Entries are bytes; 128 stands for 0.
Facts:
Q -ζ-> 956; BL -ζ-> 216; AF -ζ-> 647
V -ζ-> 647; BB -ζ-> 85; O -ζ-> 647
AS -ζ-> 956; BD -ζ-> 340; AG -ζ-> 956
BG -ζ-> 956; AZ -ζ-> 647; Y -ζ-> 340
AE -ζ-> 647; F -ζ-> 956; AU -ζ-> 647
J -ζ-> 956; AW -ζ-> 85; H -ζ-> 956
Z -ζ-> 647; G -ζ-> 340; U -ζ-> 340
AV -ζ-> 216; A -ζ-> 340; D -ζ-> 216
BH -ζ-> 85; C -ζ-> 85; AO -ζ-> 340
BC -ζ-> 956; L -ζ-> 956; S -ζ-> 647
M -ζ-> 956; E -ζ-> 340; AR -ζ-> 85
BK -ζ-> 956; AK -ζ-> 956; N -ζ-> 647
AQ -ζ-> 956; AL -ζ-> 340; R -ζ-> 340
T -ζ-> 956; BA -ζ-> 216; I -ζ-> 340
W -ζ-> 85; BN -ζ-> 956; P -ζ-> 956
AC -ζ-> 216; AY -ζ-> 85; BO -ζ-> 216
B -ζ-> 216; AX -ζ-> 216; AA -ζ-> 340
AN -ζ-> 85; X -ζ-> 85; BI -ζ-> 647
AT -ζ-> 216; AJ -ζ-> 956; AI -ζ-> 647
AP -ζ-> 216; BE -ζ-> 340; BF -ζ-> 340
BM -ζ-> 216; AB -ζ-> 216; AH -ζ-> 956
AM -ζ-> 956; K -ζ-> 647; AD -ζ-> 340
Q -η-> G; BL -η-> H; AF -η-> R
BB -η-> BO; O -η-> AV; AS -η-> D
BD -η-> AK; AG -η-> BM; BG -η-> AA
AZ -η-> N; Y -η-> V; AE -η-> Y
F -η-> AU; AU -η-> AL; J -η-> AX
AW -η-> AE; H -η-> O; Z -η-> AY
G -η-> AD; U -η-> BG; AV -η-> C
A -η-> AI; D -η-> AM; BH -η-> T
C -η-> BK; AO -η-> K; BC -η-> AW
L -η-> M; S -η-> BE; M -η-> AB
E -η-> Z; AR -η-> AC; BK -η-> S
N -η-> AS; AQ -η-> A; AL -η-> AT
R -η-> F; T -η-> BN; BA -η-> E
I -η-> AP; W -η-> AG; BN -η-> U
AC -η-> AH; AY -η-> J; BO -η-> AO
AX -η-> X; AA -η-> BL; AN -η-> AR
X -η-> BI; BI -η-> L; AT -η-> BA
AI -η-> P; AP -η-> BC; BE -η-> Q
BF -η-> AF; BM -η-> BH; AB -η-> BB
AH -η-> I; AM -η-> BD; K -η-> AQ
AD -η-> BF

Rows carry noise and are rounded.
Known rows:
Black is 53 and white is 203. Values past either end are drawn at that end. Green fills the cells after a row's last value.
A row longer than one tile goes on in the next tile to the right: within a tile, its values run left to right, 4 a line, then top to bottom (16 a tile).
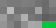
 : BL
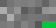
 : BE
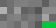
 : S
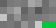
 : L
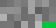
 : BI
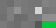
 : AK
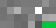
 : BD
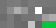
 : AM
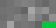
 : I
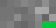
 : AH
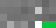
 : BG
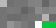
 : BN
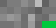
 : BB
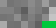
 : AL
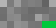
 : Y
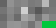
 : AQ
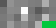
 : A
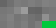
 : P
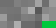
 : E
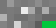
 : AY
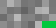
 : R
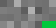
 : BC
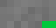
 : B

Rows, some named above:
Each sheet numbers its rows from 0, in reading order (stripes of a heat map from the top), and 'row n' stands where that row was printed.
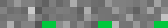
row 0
AP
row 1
BC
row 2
AU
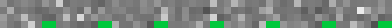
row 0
H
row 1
AD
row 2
AL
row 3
C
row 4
R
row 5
AW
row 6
J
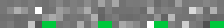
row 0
AM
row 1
X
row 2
U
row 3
AY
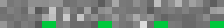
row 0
AT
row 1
G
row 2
O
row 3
BH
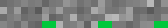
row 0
S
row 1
F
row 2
AB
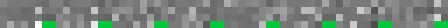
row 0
BG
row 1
AA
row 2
BI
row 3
N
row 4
T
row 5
AX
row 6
Z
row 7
C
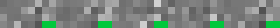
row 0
E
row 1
BA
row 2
AV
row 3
BK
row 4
E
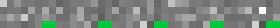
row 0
BF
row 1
N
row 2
AS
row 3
AF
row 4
D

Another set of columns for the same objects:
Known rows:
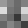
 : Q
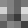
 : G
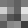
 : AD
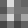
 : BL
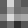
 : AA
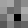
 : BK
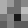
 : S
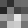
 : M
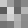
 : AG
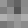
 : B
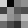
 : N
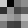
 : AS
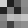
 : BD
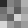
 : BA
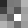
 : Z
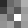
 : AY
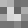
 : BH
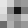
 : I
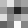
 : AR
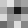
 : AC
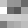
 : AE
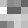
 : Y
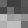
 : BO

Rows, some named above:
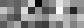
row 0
BF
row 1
AS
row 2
AP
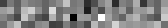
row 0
R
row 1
AD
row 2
AV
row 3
AX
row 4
AT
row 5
F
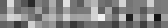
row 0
BG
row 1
AT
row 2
AA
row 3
T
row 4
O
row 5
O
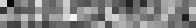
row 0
AS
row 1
BL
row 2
BN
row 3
AF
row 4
K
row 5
AL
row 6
BE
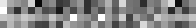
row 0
BC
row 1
AS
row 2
X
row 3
J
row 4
H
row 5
BA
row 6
D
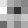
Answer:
BC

